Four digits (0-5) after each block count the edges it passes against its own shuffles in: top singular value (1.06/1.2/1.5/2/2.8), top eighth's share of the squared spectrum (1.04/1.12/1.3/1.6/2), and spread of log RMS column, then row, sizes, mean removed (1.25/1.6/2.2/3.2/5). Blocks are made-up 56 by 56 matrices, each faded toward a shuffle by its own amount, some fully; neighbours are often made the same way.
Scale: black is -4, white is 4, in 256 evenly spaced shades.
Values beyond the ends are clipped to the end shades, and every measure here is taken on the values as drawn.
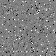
2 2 0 0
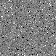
0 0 0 0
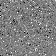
0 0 0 0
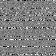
2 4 0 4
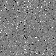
2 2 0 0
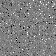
2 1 0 0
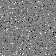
0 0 0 0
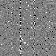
4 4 2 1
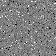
0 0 0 0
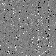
2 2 1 0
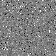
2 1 0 0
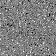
1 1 0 0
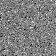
0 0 0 0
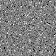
3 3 1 1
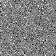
2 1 0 0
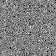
3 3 1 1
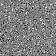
0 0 0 0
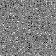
3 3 1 1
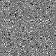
3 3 1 1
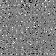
3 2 1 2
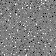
0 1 0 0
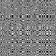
5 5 3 3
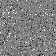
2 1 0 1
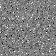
1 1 0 0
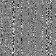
2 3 4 0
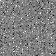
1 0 1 0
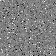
0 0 0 0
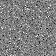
0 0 0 0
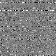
2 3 0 3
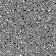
1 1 0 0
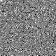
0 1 0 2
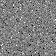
0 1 0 0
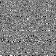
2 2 0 3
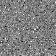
0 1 0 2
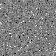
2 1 0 0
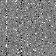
2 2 2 0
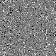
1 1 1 0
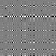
5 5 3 3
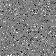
2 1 0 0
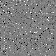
3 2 0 1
